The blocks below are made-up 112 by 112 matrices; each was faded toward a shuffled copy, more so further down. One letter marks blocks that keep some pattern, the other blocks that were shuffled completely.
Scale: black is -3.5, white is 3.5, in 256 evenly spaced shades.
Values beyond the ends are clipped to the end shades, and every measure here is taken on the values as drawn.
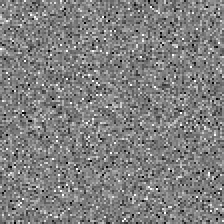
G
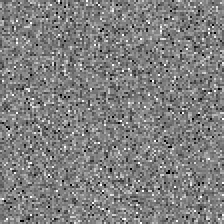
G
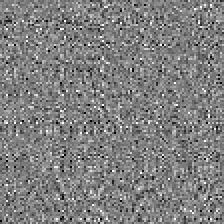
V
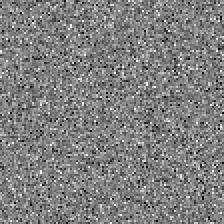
G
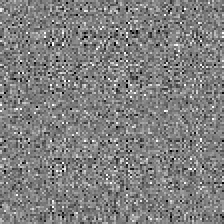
V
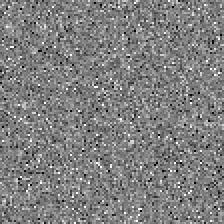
G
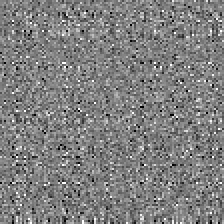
V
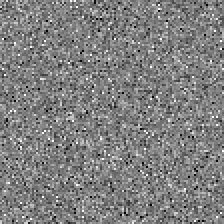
G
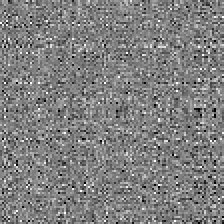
V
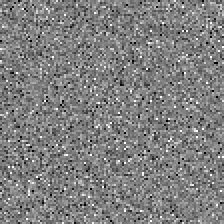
G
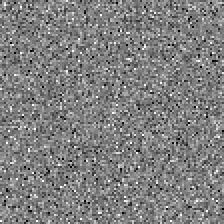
G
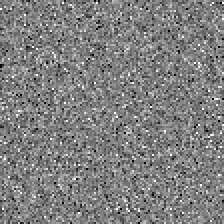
G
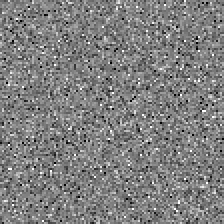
G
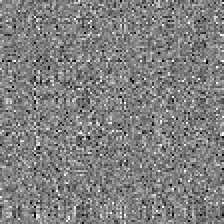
V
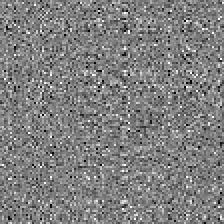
V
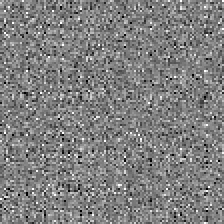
V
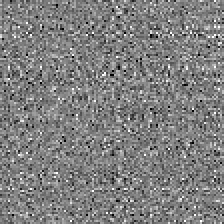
V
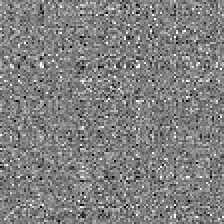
V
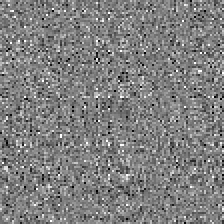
V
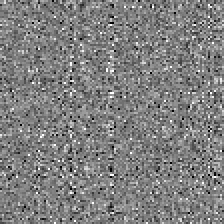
V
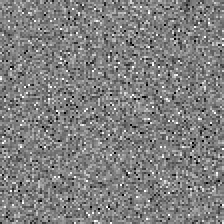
G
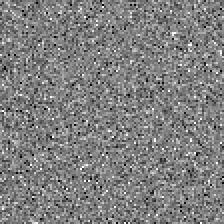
G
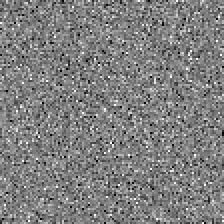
G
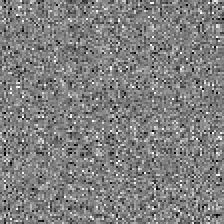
V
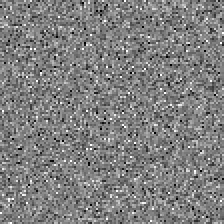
G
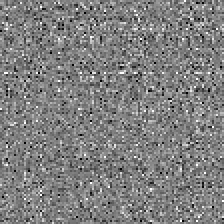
V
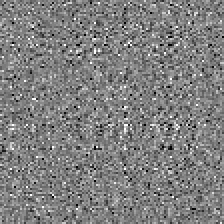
V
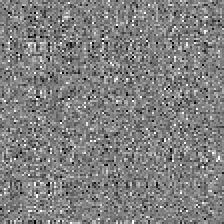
V
